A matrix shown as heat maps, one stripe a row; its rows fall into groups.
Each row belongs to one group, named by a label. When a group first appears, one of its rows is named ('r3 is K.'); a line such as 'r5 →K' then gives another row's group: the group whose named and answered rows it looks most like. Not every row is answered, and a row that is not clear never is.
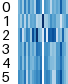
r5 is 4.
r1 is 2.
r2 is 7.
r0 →4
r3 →4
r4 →4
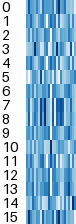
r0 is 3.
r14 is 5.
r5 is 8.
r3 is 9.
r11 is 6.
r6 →4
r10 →2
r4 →6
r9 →4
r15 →3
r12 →4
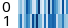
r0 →9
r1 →7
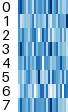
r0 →3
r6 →5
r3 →3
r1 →8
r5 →9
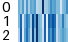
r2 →7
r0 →2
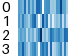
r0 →4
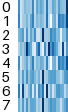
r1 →8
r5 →2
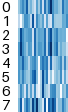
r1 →8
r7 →7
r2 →3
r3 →3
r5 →6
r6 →2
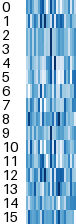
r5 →5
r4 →5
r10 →5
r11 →6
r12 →7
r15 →3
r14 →8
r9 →2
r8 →3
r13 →9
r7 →5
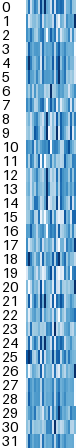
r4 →3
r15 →5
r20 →8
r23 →5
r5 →3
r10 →4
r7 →6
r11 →5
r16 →6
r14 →9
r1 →8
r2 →6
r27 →3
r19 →5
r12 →9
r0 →7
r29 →9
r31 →3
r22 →8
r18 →3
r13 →9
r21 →7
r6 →2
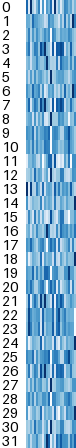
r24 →8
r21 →7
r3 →7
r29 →8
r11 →5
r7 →7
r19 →4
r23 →3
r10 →4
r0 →5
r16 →9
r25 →4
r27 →2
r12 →2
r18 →8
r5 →2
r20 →6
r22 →3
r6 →5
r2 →4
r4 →9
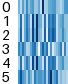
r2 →7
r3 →6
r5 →3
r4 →7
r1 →7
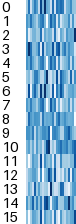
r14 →4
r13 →2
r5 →9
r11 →8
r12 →5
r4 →6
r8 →3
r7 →6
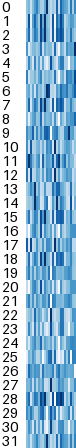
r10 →5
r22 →2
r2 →7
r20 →8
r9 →4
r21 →4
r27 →2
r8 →8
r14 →9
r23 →2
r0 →9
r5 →8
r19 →4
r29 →6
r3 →8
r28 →7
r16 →8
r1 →7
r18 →7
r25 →5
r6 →9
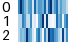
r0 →3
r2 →9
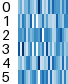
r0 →9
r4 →9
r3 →5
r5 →6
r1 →5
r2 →4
